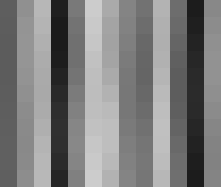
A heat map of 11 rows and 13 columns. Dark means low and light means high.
Ninth with the highest average: bottom middle. Grain: streaks running down. Average level on the scale: 50%. Slope: none.
